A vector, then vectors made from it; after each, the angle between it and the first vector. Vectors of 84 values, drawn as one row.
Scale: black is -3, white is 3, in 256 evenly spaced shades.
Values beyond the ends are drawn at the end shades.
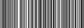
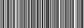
orthogonal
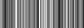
orthogonal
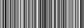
partly aligned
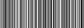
nearly parallel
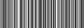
nearly parallel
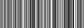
orthogonal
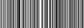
partly opposed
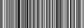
nearly opposite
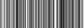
orthogonal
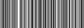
nearly parallel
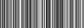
partly opposed
